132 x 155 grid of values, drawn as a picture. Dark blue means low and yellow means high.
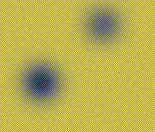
Ninth with the lowest average: middle left. Slope: none. Odd rows or columns: none. Dips: two.
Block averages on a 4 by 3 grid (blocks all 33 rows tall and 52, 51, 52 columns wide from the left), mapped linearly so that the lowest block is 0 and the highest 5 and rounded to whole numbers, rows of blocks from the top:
533 / 444 / 045 / 455
